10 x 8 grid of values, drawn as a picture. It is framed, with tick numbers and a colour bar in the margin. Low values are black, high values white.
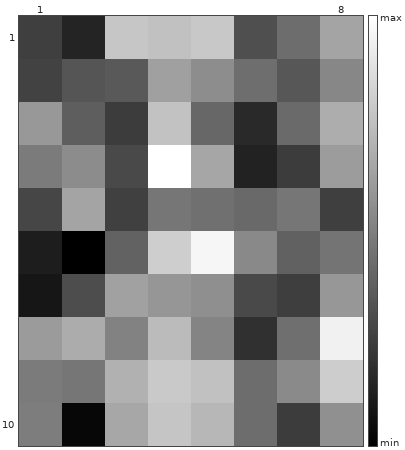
Average level on the scale: 50%. Ninth with the lowest average: middle left. Calmest part: bottom middle.
